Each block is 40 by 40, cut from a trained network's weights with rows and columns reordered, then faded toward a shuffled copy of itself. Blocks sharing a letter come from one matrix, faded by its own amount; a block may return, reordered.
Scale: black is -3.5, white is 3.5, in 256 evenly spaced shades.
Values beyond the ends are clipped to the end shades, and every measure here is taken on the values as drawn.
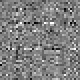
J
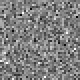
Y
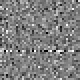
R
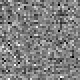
R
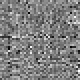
J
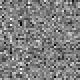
R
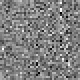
R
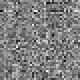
J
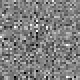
J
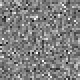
Y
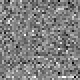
R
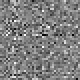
J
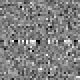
R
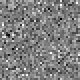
Y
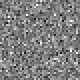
Y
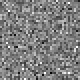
Y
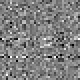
J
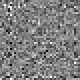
J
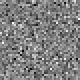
Y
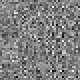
J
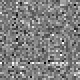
R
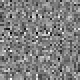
J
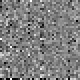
R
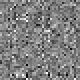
J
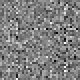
R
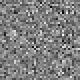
J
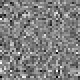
J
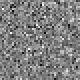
Y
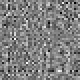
J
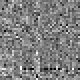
J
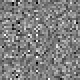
R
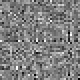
J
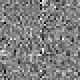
J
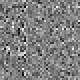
J
